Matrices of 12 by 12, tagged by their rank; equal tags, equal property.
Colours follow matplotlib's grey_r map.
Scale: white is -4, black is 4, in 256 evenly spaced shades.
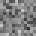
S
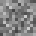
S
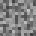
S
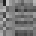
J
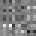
J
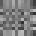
J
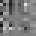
J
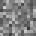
S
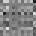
J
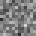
S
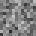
S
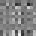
J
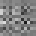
J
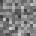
S
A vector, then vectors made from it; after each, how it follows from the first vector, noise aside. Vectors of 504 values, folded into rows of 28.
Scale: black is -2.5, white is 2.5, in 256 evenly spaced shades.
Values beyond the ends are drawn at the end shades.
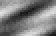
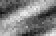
negated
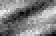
copied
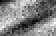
reversed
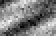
reversed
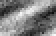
negated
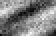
copied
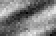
copied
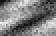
reversed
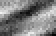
copied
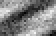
copied
